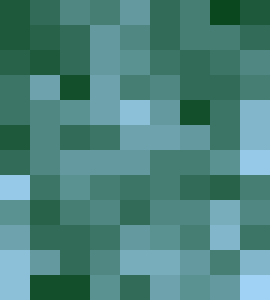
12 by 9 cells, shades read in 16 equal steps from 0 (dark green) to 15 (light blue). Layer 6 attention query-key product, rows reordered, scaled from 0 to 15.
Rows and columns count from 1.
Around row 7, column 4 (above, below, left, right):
5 6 9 9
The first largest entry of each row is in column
5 4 4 2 5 9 9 1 8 8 1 9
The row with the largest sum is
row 11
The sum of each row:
40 45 47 53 70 64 72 57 60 63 82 69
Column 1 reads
2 2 3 5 5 2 4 14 8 10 13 13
